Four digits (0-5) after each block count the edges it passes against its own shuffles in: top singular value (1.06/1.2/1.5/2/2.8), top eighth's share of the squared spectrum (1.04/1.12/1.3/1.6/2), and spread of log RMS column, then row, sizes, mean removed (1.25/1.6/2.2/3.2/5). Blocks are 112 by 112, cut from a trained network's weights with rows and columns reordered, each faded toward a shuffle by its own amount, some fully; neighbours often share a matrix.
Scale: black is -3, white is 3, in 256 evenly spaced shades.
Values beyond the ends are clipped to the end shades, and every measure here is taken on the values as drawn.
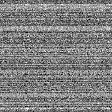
5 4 2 2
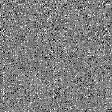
4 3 2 2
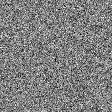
0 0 0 0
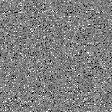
4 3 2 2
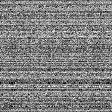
5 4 1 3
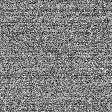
3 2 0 0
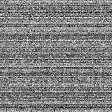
5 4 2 3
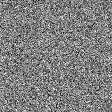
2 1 0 0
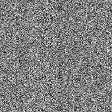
3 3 1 2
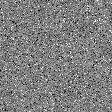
0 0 0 0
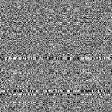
5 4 2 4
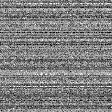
5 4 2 3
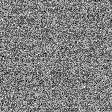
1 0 0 0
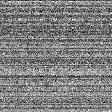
5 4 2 2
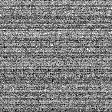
5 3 1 2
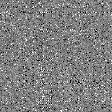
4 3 2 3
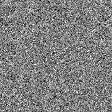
3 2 0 1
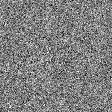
2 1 0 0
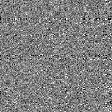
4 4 2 2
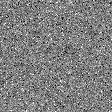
1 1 0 0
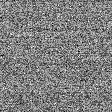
2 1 0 0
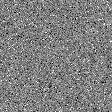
0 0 0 0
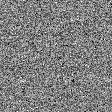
0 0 0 0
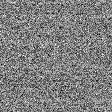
1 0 0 0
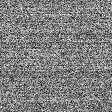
3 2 0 0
